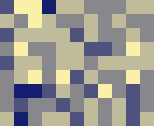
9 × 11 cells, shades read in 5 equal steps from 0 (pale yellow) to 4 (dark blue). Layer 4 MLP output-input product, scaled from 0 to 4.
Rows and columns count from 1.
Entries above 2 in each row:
2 0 2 2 1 1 5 3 3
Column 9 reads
2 1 2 2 1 2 2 1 1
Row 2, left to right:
1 2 0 1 2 2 1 2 1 2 2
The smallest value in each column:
1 0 0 1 0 1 1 0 1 0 1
